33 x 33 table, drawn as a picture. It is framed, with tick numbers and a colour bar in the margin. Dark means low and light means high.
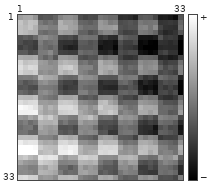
The bottom left is the ninth with the highest average. The ninth with the lowest average is the top right. The histogram is bell-shaped. Stripes running across repeat 4 times from top to bottom. No single row or column stands out from its neighbours. Values rise toward the bottom left. The halves do not mirror each other.
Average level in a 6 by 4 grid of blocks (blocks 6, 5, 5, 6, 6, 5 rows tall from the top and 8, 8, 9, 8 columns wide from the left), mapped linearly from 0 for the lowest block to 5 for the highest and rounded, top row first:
3 2 1 0
3 2 1 0
3 2 1 0
5 4 3 2
5 4 3 2
5 4 3 2
